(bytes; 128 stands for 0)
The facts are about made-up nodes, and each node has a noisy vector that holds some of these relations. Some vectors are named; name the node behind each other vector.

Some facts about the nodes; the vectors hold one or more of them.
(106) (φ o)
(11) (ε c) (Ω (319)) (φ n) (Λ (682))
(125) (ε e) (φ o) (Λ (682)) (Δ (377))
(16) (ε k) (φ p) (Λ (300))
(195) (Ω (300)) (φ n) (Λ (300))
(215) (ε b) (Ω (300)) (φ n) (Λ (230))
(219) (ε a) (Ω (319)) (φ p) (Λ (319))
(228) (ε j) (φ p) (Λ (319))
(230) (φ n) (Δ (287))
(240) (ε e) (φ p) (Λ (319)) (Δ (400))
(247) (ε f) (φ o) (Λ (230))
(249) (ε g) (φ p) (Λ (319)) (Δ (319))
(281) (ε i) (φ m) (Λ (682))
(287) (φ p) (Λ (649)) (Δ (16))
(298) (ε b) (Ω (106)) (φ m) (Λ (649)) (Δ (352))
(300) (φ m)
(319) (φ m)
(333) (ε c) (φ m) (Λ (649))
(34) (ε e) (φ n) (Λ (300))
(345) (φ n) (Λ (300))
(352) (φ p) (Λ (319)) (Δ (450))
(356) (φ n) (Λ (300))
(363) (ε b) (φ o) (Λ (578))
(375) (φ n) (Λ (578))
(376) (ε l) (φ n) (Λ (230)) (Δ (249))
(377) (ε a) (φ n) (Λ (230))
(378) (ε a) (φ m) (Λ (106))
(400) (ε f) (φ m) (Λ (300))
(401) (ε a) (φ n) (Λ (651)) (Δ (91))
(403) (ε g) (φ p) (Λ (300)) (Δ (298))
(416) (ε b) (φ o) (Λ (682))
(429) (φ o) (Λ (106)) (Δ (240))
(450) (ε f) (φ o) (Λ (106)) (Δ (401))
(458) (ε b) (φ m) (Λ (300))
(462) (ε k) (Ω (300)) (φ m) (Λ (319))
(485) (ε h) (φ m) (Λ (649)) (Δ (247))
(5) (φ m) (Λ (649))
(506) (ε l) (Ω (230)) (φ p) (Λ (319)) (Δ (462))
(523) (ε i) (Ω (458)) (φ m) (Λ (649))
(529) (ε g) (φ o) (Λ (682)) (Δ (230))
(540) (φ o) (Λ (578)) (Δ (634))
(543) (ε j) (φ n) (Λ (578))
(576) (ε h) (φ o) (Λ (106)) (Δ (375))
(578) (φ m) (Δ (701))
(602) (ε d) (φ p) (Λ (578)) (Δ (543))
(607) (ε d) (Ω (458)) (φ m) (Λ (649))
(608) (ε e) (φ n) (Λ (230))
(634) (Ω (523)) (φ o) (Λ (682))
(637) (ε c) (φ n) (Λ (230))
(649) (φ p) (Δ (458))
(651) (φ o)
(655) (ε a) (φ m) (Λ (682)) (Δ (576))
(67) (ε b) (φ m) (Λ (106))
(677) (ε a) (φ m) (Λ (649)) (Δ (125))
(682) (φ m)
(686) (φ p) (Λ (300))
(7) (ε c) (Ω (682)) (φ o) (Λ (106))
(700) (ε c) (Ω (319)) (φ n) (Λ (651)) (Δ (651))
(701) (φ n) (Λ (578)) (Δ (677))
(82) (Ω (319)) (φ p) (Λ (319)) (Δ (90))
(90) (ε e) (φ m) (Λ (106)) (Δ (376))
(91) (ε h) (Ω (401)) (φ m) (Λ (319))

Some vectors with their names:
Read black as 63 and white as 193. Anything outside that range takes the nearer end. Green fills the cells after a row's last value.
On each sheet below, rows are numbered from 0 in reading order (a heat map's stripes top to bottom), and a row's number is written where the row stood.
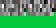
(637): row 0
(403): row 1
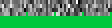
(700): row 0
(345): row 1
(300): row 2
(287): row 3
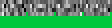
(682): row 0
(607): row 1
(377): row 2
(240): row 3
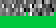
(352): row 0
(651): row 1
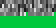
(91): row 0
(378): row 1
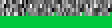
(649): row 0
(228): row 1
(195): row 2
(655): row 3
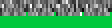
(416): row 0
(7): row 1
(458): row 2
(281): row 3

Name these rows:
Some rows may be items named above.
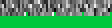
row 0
(16)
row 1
(458)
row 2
(5)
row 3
(700)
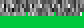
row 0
(298)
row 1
(576)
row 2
(16)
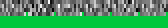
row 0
(686)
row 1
(300)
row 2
(543)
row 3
(677)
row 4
(403)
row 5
(5)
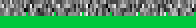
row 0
(429)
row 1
(462)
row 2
(377)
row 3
(106)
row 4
(377)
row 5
(91)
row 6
(700)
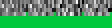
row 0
(450)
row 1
(540)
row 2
(649)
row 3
(529)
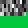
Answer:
(300)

